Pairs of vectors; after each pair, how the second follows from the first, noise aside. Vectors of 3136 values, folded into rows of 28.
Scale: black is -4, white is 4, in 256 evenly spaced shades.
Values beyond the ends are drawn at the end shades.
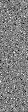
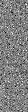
wrapped around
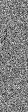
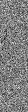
copied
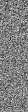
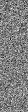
copied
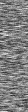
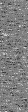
partly zeroed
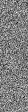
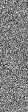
copied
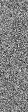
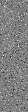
partly zeroed
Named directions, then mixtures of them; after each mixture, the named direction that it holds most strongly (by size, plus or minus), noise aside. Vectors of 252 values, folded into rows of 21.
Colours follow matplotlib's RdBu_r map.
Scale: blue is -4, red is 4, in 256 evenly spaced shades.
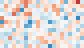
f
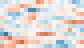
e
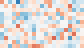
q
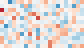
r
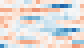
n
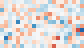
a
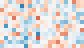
r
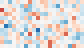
r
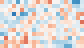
q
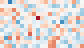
r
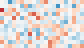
r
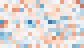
f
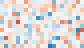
a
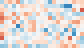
q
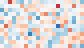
r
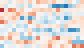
n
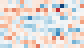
n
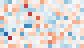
f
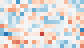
e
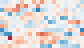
e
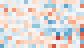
a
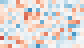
q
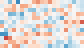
e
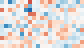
r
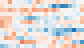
n
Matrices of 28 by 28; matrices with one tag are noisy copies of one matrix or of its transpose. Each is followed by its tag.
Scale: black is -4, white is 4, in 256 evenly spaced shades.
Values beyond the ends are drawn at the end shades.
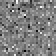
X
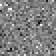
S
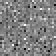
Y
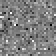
X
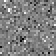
S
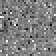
X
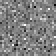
Y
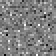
Y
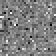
X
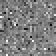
X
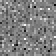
Y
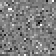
S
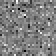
X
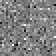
Y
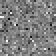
X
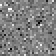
S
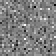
Y
